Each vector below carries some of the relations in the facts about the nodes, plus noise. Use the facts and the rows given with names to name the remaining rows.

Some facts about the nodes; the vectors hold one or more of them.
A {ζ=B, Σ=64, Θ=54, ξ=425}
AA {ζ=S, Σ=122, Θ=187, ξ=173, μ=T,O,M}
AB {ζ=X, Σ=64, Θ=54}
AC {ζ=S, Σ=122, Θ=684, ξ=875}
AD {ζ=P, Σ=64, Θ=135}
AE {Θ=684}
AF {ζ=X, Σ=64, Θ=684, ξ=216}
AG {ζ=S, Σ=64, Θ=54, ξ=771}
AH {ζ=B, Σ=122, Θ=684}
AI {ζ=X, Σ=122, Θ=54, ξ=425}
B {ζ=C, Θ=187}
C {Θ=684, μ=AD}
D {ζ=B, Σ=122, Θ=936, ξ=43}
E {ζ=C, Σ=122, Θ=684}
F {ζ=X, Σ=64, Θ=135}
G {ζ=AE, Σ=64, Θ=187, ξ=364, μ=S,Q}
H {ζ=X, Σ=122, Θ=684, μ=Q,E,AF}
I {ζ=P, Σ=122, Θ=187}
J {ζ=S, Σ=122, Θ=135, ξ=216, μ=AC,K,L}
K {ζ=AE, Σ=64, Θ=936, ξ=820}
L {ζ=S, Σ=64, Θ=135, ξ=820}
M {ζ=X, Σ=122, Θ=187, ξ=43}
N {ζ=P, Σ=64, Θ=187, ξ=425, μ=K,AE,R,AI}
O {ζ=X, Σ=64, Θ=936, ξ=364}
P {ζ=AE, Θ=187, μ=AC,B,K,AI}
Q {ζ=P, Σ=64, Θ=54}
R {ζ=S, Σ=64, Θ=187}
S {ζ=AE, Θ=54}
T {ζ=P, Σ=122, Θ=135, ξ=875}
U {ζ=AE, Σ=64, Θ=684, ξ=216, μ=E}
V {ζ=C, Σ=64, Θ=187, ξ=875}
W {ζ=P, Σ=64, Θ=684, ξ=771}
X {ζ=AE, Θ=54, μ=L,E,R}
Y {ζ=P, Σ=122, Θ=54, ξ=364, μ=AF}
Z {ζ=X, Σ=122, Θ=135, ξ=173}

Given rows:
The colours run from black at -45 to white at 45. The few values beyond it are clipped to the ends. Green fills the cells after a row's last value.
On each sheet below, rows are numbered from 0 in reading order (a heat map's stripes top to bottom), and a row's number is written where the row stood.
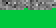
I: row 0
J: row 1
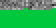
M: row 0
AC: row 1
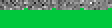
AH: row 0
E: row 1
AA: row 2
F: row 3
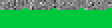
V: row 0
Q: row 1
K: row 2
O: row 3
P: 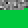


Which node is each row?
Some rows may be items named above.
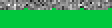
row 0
S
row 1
D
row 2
X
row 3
P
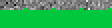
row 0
E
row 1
W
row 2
K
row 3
AE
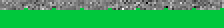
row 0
U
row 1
AI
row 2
K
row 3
G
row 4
B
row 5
Y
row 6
Q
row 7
H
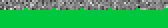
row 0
C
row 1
A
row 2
AB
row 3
AG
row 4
Q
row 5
AF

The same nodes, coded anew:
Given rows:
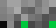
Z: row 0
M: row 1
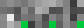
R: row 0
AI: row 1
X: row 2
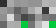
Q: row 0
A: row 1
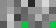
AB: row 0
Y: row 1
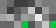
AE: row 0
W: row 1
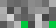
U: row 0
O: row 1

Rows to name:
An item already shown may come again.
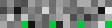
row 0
S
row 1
H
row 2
F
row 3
B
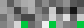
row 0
V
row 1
C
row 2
S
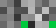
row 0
X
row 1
AF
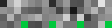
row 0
Y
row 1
AC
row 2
S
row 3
D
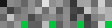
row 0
P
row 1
D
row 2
X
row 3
AH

